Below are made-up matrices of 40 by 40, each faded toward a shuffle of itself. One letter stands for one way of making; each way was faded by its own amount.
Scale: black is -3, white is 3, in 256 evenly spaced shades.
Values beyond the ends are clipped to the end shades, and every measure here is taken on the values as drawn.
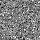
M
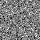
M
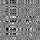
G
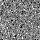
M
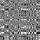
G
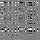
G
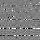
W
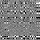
W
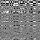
W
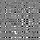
G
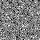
M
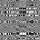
W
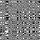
G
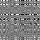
W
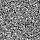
M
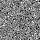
M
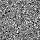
M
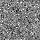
M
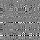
W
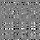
G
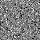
M
